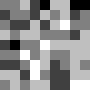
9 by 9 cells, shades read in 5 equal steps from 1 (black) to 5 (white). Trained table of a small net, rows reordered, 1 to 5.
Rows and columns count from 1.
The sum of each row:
23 26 28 30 30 32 28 30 32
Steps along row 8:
same down up down down same up same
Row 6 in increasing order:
3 3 3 3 3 4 4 4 5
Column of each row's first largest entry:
3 5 7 1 5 3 4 4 8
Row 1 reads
3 3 4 2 1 4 4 1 1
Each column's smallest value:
2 1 2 2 1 2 2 1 1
